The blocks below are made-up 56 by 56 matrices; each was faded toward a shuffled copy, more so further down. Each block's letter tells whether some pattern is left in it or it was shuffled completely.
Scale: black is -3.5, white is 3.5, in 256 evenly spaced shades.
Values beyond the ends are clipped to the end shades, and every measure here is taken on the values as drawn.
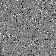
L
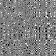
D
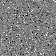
L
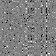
D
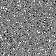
L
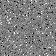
L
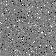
L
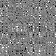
D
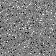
L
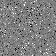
L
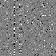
D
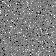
L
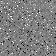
L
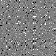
D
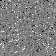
L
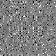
D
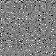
D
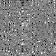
D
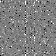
D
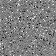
L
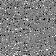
D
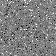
L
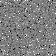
L
